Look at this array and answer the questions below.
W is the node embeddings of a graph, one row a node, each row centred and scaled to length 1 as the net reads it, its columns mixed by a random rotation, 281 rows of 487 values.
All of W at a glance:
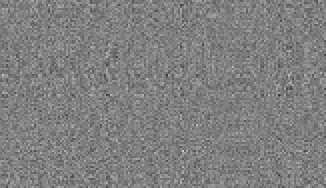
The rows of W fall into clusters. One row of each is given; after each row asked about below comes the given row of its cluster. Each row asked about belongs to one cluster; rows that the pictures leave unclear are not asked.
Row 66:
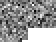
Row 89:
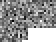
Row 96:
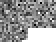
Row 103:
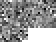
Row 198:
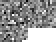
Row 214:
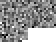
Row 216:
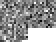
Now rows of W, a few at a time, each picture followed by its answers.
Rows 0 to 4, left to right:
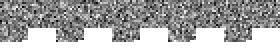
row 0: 66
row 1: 66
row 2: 89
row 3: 216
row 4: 89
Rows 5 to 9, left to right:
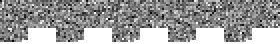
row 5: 89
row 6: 96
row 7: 214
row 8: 96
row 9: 214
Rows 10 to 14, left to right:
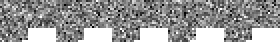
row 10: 66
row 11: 96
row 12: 89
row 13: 103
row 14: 89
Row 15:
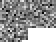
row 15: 89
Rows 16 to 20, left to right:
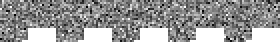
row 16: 89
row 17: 66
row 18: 89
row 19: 66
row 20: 103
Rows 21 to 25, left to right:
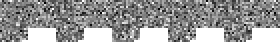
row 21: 103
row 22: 96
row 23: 198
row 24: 103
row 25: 96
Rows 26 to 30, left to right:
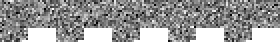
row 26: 103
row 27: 66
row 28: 89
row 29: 216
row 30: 89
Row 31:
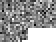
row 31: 96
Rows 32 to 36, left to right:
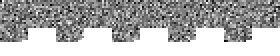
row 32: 89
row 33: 198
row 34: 214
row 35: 103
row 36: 216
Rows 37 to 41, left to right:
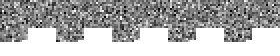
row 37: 198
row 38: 216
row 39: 198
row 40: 89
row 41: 89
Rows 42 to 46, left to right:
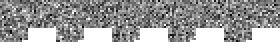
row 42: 66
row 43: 216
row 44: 214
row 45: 214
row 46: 89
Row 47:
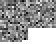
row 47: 96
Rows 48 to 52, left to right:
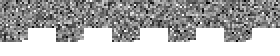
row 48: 214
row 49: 198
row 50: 66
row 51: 66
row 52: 96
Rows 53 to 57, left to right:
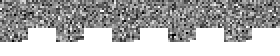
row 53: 89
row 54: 216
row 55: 89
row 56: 214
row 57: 216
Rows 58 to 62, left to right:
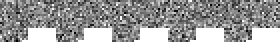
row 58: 103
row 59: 214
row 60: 198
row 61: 89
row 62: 96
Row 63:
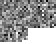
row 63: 214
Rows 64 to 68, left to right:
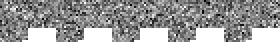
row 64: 66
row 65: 96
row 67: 66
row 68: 214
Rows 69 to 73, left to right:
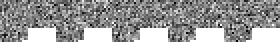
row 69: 214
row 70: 96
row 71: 214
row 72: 214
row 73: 96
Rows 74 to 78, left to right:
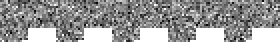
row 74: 66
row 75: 66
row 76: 103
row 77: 66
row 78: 103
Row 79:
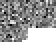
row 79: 198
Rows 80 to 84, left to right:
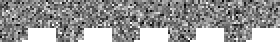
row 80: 214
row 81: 214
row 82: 66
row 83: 103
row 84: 198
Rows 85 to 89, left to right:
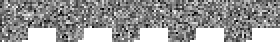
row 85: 66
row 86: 198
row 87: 214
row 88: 96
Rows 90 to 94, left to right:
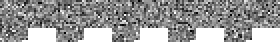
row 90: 66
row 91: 96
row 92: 198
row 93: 96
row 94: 89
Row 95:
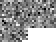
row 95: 103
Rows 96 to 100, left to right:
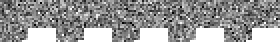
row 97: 66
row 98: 96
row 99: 198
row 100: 96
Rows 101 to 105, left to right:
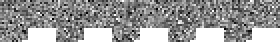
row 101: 96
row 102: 89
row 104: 198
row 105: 96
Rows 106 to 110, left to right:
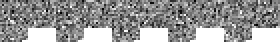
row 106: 198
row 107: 198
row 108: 66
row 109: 198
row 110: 216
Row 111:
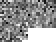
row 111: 103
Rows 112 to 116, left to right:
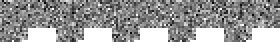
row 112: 103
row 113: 103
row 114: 214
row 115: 103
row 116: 103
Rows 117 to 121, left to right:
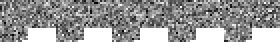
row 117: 214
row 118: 66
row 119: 66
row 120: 96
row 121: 216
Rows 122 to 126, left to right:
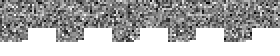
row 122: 66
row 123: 66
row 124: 103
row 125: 66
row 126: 89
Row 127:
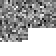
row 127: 66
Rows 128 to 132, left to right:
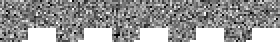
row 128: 89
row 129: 214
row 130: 214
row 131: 89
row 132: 96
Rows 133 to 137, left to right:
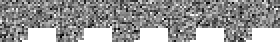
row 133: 214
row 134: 214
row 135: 96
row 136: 66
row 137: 103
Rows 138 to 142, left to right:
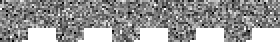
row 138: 89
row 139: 214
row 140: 103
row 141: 96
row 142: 96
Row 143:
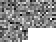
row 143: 96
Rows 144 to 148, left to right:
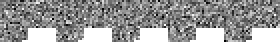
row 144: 96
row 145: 198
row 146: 214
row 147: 66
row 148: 216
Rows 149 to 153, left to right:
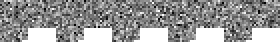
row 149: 103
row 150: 214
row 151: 216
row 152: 198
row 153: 66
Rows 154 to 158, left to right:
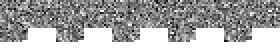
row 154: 96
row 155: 216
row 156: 103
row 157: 214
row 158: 216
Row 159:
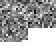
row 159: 66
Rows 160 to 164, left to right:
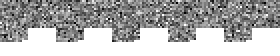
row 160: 214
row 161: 96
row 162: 216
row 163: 103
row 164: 66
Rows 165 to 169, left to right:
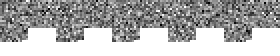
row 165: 96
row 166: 89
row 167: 216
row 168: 66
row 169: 96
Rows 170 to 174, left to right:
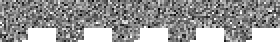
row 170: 214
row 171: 89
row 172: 198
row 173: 89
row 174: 216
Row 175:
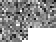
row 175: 103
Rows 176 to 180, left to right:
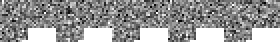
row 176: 89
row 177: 198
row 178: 89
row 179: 89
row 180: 66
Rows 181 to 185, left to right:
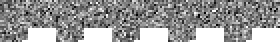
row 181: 96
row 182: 216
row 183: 89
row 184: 216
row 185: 198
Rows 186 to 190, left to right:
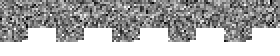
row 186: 216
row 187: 66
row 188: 66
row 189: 66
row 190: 216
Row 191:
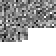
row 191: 214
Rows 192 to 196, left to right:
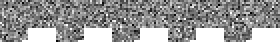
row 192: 214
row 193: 216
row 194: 96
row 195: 89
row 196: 96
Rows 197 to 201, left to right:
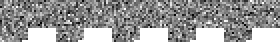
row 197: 66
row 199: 214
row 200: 89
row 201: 96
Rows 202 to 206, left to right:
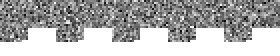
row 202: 89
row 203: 198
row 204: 89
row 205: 216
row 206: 66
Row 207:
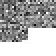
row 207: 96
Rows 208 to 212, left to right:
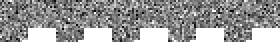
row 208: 103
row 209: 96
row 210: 89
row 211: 216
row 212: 89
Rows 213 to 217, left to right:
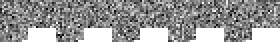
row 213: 198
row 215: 66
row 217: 89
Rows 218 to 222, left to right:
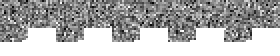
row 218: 198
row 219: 214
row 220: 66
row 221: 66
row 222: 89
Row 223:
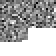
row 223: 198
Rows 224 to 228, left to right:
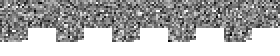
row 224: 66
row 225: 216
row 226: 216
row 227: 216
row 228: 214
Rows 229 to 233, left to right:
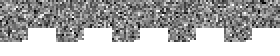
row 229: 66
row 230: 214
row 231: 216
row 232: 103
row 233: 66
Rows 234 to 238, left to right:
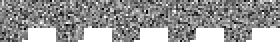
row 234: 89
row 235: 198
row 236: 66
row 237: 96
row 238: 96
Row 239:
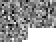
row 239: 198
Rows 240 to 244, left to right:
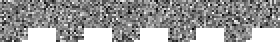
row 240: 103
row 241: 216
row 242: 103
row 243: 89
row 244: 198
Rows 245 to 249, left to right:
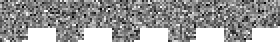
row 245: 216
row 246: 103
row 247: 96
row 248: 216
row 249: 66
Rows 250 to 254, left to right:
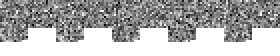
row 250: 216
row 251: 216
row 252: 214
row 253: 96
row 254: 89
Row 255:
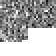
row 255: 216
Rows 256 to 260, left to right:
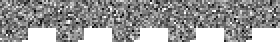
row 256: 66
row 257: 198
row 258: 103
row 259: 216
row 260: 216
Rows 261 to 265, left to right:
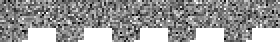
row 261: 96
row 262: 198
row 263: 96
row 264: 96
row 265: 89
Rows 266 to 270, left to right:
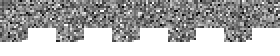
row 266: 96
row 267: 216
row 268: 216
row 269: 89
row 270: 103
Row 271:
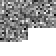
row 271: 89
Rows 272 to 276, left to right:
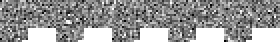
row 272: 89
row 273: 198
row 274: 89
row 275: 89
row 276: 216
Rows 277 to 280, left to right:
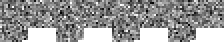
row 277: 96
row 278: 198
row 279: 66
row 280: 96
